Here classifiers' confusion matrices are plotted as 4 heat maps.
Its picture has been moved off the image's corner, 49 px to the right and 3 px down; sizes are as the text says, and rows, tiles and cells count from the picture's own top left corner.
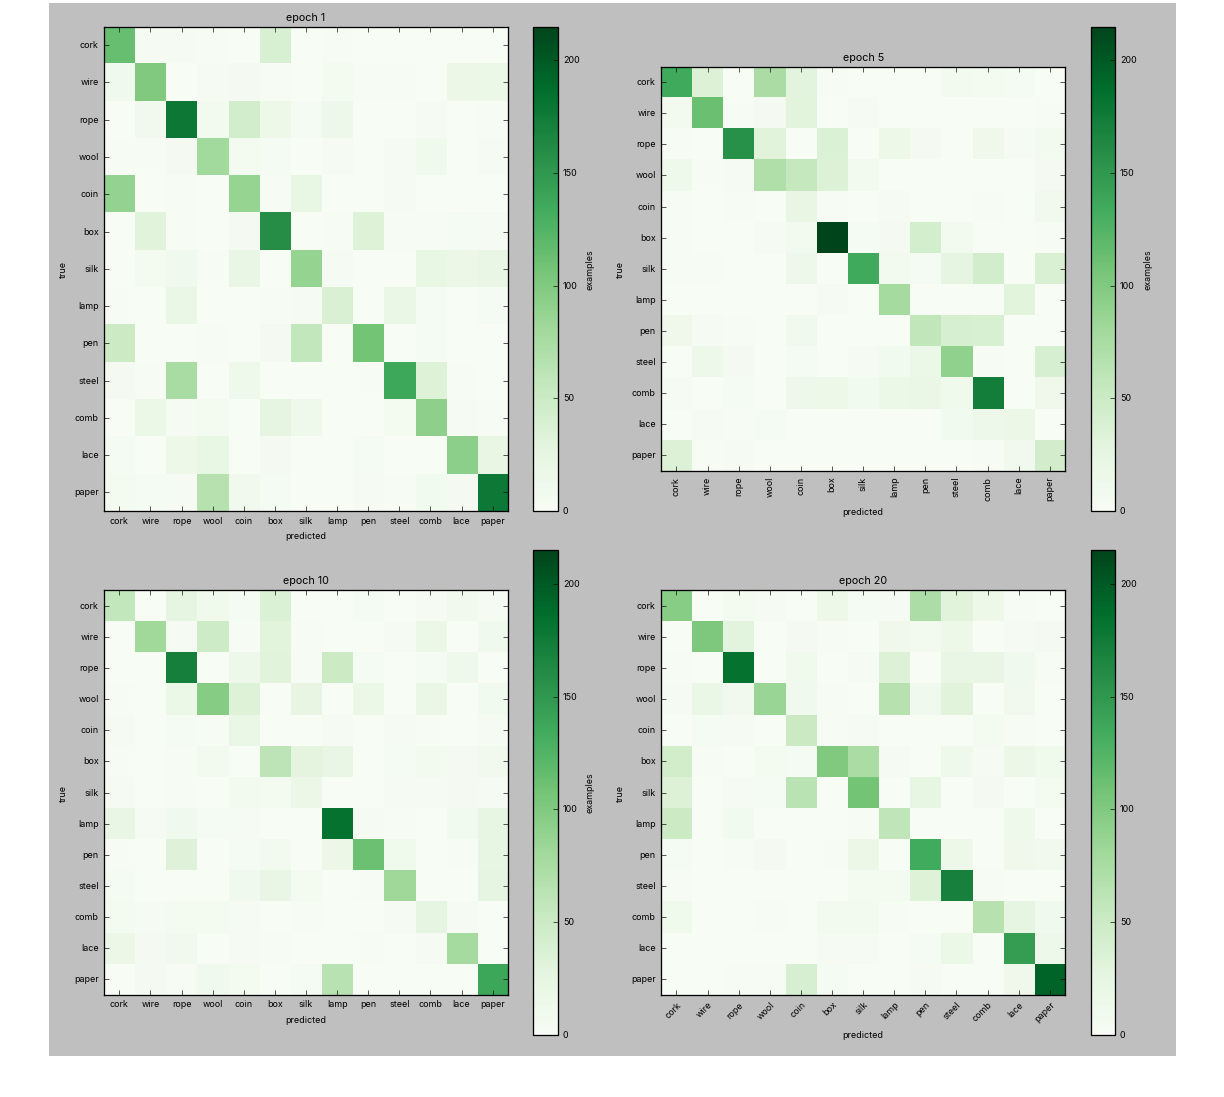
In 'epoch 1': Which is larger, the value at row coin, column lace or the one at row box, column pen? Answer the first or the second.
the second
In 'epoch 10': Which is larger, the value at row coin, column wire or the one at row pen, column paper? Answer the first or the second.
the second
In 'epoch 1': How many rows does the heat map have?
13
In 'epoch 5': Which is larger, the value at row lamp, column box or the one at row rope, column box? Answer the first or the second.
the second
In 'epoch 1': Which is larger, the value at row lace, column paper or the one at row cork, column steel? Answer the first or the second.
the first
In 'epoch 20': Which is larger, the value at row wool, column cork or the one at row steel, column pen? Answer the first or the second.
the second
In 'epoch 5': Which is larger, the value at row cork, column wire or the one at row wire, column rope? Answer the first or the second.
the first
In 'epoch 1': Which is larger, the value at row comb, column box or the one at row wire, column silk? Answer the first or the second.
the first
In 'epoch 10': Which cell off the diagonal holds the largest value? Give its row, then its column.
paper, lamp
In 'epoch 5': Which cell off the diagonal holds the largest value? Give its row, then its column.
cork, wool
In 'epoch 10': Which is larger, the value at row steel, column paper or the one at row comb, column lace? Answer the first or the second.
the first
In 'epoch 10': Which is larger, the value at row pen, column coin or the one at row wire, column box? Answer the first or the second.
the second
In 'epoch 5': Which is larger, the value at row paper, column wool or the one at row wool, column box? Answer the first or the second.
the second
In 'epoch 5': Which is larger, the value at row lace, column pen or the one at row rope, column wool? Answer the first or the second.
the second
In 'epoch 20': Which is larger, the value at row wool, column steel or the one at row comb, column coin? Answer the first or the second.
the first
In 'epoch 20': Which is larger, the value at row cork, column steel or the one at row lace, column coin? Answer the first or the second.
the first
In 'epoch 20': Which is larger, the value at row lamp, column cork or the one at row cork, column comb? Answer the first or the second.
the first
